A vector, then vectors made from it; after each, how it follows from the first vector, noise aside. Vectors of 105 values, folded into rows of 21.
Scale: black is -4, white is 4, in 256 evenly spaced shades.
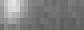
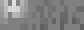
partly zeroed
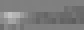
partly zeroed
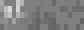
partly zeroed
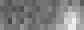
reversed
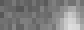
reversed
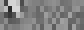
sign-scrambled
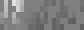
partly zeroed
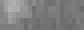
shrunk
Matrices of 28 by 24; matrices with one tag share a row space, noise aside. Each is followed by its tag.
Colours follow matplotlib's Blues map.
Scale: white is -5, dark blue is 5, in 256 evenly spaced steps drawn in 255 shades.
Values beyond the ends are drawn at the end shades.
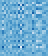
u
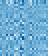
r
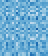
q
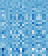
u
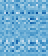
q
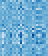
u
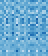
q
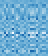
q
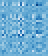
u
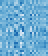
r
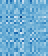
r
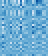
u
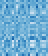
q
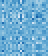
u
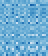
q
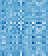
u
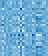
u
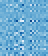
r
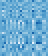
u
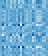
u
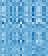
u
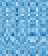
q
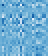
u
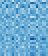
q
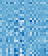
r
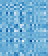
r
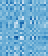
r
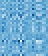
u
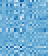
r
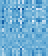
u
